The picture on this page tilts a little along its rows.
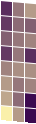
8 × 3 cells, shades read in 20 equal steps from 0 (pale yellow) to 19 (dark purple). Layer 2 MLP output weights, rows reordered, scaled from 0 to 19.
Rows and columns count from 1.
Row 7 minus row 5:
-3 3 11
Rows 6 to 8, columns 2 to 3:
10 9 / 11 19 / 7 19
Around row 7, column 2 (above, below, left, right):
10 7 6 19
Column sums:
80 77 99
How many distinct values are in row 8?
3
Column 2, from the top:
10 11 10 10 8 10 11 7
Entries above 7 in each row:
2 3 3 3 3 2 2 1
